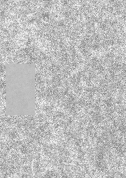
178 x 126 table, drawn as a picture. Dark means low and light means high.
There is no overall slope. The values follow a bell shape. The middle left is the smoothest part. The halves do not mirror each other. No single row or column stands out from its neighbours. An odd patch, calmer than its surroundings, sits in the middle left. There are no regular stripes.
